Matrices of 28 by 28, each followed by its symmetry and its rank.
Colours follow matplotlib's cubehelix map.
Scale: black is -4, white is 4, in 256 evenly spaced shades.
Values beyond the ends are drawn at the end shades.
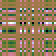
neither, rank one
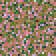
antisymmetric, full rank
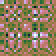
symmetric, rank three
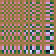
symmetric, rank one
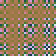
symmetric, rank one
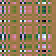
neither, rank one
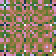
symmetric, rank three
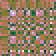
symmetric, rank three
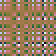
symmetric, rank one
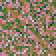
antisymmetric, full rank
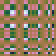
symmetric, rank one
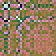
symmetric, rank three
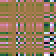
neither, rank one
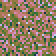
antisymmetric, full rank
